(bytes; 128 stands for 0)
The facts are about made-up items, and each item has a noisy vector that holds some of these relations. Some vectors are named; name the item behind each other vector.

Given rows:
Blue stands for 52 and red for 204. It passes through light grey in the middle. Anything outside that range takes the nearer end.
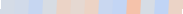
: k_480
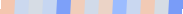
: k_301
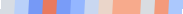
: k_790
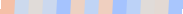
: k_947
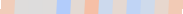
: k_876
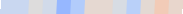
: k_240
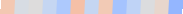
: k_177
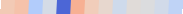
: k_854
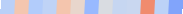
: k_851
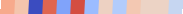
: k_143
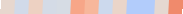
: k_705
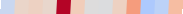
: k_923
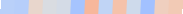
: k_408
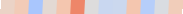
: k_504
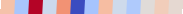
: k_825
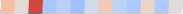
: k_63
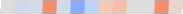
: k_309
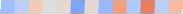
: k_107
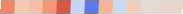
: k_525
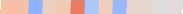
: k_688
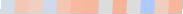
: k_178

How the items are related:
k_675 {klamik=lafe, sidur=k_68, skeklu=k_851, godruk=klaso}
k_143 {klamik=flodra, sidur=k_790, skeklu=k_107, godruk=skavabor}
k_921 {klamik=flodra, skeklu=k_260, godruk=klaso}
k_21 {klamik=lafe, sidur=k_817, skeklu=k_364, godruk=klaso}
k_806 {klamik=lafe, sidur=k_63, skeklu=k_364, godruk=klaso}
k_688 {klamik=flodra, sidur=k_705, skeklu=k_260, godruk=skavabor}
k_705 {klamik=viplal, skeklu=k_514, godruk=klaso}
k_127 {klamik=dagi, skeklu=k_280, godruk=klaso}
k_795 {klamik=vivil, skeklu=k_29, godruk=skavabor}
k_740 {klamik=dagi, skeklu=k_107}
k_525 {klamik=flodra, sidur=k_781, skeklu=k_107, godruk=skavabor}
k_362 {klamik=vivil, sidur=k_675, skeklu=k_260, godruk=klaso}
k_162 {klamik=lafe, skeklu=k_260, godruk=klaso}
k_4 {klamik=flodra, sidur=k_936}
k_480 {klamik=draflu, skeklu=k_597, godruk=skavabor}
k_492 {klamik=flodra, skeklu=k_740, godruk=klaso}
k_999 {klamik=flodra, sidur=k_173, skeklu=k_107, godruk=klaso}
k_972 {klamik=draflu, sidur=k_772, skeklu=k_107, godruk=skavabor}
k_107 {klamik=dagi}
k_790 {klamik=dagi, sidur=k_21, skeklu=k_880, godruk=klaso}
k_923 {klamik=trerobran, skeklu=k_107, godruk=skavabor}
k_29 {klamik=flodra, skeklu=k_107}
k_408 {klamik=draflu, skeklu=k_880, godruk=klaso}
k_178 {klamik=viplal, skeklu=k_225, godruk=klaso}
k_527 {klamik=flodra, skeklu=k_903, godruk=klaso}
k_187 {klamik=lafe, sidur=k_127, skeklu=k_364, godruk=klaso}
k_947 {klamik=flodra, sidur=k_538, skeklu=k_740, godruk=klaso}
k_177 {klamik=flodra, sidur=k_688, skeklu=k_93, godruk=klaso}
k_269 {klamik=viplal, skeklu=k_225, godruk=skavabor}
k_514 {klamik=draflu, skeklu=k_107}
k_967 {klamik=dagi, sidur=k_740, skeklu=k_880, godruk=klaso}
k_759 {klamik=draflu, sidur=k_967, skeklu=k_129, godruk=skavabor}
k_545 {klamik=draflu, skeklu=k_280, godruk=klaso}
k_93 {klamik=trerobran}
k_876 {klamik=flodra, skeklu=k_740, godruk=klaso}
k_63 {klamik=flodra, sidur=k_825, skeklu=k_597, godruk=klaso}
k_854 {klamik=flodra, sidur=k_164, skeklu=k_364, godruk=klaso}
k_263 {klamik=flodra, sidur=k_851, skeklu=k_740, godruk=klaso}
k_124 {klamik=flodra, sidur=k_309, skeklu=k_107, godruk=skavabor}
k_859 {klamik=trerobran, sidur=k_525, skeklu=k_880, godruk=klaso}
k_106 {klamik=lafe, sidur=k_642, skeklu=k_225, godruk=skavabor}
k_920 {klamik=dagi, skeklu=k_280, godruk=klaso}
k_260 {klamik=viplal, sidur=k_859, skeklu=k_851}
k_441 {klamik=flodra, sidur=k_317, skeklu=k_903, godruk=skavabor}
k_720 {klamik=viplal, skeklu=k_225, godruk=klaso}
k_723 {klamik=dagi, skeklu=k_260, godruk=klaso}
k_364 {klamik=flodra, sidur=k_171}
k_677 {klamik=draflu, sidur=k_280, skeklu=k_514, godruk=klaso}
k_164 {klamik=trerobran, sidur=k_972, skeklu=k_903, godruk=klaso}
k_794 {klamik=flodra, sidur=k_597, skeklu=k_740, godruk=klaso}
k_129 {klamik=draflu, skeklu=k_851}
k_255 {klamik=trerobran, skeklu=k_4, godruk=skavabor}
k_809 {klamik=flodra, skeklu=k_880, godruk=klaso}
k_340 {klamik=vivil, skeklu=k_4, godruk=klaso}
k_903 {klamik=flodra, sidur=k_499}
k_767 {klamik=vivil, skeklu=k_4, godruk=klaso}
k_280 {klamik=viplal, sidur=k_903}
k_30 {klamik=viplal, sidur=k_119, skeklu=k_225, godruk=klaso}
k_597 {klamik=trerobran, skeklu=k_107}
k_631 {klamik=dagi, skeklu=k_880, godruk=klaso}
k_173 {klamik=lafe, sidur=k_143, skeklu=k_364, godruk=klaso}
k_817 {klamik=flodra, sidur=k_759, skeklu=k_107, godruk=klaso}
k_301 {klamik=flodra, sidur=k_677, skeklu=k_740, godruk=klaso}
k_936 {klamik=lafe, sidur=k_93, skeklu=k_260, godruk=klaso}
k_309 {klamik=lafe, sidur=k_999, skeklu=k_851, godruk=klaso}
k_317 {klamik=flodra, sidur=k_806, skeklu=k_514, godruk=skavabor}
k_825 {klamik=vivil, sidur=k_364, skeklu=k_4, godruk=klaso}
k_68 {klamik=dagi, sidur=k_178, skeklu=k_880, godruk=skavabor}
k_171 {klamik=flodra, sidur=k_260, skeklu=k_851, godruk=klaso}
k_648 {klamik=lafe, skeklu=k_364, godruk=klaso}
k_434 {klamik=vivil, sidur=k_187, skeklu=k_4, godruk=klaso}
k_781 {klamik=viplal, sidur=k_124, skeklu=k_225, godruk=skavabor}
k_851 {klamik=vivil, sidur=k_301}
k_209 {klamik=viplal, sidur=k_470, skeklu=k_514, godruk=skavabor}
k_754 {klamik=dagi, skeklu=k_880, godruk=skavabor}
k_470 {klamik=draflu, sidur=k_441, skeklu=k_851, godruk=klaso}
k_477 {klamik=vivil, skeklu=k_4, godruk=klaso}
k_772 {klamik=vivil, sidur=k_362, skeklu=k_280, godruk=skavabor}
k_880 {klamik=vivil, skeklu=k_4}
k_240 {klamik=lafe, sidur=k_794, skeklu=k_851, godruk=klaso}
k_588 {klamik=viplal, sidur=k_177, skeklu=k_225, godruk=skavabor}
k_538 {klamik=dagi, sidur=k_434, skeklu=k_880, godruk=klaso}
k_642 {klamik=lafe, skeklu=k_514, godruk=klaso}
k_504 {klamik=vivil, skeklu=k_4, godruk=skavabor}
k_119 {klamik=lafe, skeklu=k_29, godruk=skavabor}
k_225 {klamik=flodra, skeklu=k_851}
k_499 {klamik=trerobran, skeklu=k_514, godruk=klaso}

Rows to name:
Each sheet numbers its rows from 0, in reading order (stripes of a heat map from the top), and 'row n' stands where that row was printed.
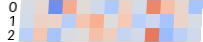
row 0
k_759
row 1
k_30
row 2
k_754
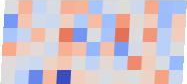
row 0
k_903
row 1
k_129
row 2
k_514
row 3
k_441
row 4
k_68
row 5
k_21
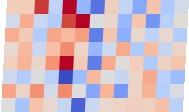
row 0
k_364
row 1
k_269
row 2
k_124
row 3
k_4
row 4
k_781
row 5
k_677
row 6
k_317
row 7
k_538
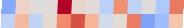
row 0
k_93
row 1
k_255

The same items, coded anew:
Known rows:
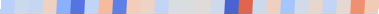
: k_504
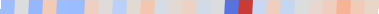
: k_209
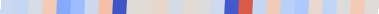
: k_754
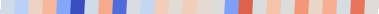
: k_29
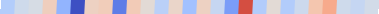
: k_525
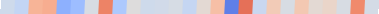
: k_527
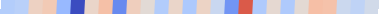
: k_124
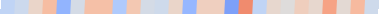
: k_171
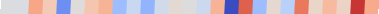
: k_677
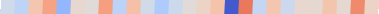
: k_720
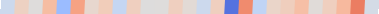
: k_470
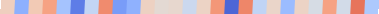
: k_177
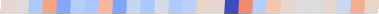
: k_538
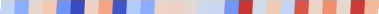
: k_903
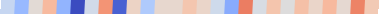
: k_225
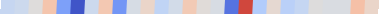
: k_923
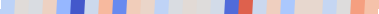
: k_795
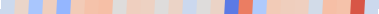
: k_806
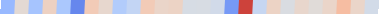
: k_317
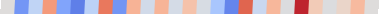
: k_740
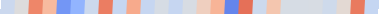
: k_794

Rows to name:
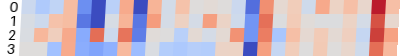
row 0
k_880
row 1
k_597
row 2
k_675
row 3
k_434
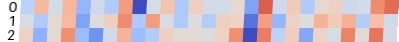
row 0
k_772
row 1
k_309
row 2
k_705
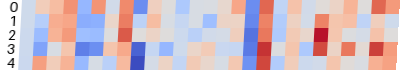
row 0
k_178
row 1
k_999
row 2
k_817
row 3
k_280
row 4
k_972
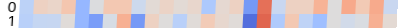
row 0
k_63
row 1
k_106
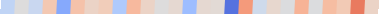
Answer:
k_825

